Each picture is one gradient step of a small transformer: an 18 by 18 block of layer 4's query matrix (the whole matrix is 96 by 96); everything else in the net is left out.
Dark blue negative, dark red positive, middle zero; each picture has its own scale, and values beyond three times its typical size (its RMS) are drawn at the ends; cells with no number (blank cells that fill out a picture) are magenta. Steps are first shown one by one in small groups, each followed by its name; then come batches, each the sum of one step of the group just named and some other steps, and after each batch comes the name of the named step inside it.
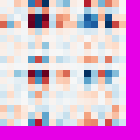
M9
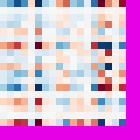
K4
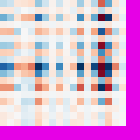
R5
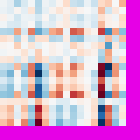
K4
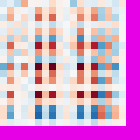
R5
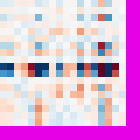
R5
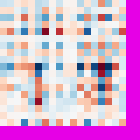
R5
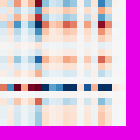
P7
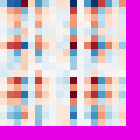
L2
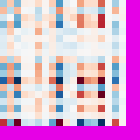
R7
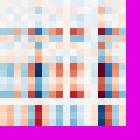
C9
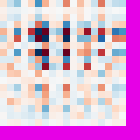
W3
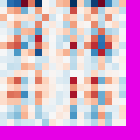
L2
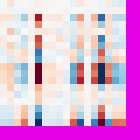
W3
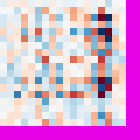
R7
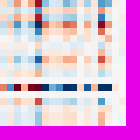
P7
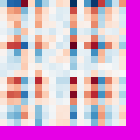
L2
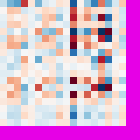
L2
